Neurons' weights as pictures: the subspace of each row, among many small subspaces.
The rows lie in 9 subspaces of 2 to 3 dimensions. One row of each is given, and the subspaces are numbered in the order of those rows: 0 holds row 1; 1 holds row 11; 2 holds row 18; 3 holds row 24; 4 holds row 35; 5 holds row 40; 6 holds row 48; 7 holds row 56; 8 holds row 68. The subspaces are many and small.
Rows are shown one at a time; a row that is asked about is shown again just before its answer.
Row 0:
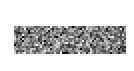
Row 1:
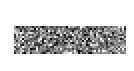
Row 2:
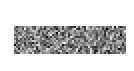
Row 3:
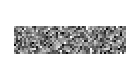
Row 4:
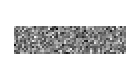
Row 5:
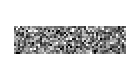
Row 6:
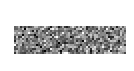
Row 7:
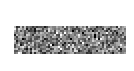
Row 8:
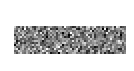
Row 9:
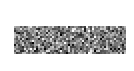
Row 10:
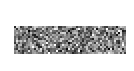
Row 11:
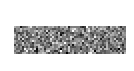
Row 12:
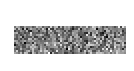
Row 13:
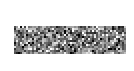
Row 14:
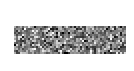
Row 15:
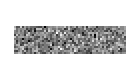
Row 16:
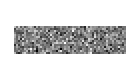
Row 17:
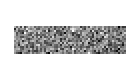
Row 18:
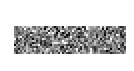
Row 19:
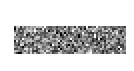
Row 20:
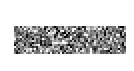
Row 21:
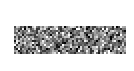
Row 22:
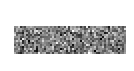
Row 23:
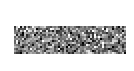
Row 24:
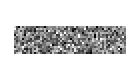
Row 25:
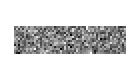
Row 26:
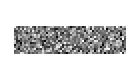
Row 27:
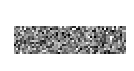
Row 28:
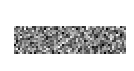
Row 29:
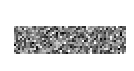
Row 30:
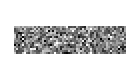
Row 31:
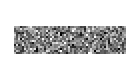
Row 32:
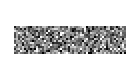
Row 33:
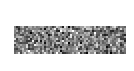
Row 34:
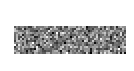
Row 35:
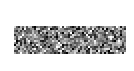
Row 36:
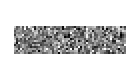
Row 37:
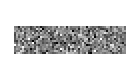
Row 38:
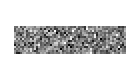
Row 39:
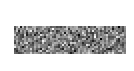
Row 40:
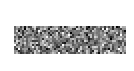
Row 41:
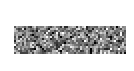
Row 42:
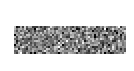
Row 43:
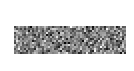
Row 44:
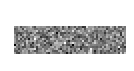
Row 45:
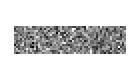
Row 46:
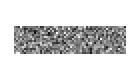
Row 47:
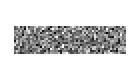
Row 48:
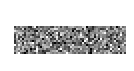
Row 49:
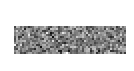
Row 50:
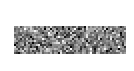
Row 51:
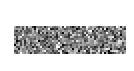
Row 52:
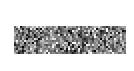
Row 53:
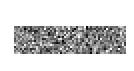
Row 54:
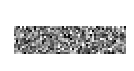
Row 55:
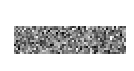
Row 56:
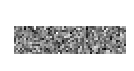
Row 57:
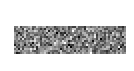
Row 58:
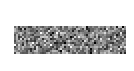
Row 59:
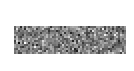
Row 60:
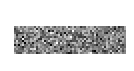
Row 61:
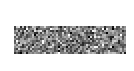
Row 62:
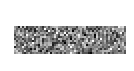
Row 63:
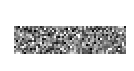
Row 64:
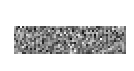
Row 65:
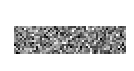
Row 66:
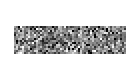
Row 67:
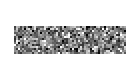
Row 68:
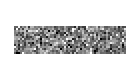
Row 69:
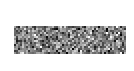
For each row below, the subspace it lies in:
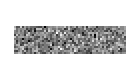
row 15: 3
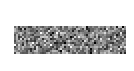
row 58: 4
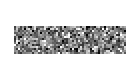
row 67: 2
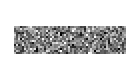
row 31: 1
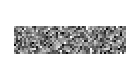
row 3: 4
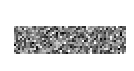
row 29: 4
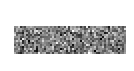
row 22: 1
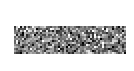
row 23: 8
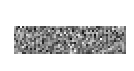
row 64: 2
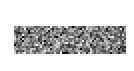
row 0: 0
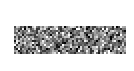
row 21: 5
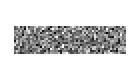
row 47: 0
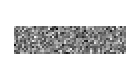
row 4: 0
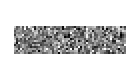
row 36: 7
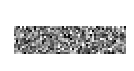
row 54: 7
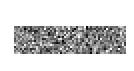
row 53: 7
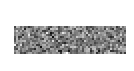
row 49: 0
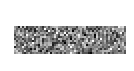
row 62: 2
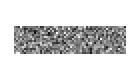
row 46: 7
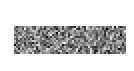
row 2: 5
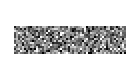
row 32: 1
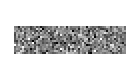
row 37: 6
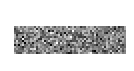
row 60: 0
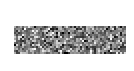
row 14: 0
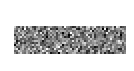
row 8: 5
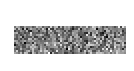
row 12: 6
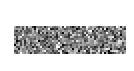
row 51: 4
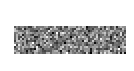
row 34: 4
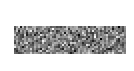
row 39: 2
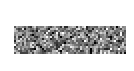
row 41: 4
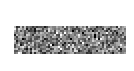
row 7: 3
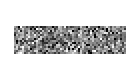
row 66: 6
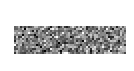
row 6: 0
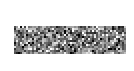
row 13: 2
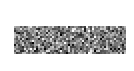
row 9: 1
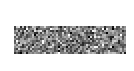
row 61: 8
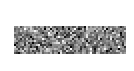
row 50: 7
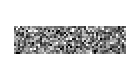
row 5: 8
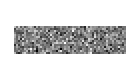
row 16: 6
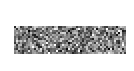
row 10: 6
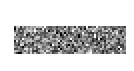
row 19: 3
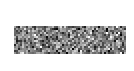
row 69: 6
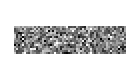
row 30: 0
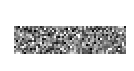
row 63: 7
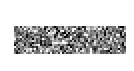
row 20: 2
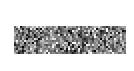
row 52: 6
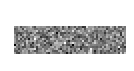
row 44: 4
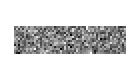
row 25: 8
